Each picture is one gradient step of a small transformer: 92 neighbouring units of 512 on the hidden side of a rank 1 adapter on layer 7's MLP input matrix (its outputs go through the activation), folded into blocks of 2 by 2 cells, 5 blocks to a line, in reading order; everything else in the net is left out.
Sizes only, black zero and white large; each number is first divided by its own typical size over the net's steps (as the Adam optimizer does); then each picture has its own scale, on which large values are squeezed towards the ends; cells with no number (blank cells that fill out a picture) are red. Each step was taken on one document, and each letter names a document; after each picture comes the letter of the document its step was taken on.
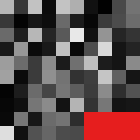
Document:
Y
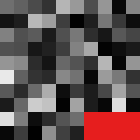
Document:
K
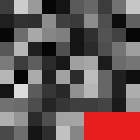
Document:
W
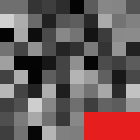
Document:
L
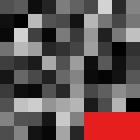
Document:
K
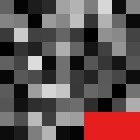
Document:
L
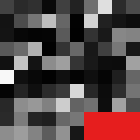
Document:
K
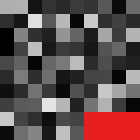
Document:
K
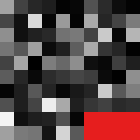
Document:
K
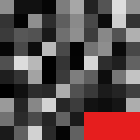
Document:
Y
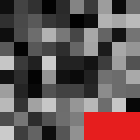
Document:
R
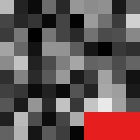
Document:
R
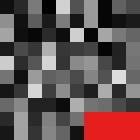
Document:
W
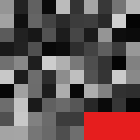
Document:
W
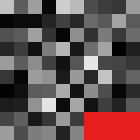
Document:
Y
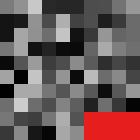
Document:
W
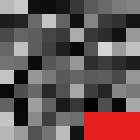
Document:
W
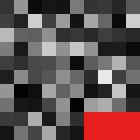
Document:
R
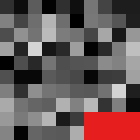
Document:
R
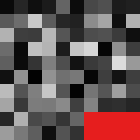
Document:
R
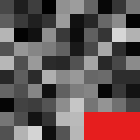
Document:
L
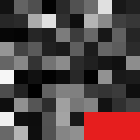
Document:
K
